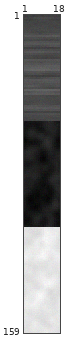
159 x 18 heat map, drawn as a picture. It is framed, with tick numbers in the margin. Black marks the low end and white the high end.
It is made of 3 by 1 panels. Panel 1,1: low, streaked across, faint in contrast. Panel 2,1: very low, blotchy, faint in contrast. Panel 3,1: very high, blotchy, faint in contrast.
